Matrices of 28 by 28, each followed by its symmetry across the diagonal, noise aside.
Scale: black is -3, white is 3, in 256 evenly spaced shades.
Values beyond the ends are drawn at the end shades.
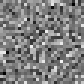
symmetric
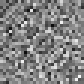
symmetric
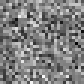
antisymmetric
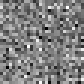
antisymmetric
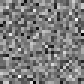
symmetric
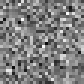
antisymmetric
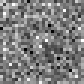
symmetric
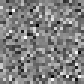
antisymmetric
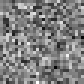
antisymmetric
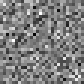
symmetric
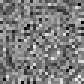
symmetric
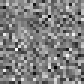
antisymmetric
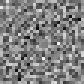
symmetric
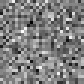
antisymmetric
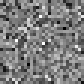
symmetric
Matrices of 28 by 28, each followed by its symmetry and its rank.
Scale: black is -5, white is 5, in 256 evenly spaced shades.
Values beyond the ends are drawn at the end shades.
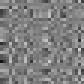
neither, rank three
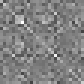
symmetric, rank five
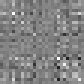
symmetric, rank three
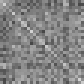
symmetric, rank five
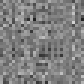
neither, rank five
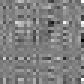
neither, rank three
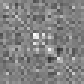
symmetric, rank five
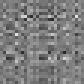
neither, rank three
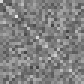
symmetric, full rank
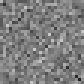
symmetric, full rank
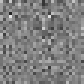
neither, rank five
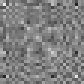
symmetric, rank three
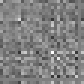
symmetric, rank three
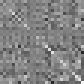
symmetric, rank five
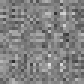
neither, rank five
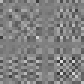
symmetric, rank three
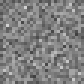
symmetric, full rank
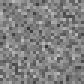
symmetric, full rank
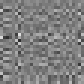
neither, rank three
